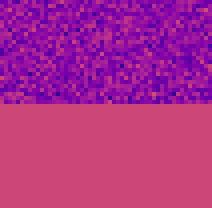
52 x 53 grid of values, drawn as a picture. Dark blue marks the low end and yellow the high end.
It is made of 2 by 1 panels. Panel 1,1: low, fine-grained. Panel 2,1: middling, flat.
